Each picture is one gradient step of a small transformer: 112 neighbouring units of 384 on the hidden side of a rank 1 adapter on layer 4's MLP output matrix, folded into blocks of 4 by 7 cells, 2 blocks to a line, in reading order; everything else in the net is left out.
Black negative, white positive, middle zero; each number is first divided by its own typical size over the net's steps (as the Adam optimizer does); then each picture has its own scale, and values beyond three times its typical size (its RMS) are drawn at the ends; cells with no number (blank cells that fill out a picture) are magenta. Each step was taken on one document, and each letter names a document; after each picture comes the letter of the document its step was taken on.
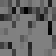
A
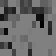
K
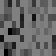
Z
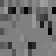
K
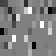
K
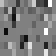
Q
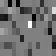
A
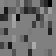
K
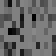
Z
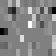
A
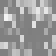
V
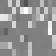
A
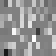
Z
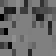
K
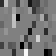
Q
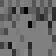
A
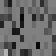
Z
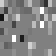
K
